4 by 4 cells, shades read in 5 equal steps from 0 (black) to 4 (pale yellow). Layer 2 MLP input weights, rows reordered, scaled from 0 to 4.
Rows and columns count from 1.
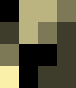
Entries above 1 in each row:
3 2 1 1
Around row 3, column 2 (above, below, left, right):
3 0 2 0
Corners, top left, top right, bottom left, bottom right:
0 2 4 1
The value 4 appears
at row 4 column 1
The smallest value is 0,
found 4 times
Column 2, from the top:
3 3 0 0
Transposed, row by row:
0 1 2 4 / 3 3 0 0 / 3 2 0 1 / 2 1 1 1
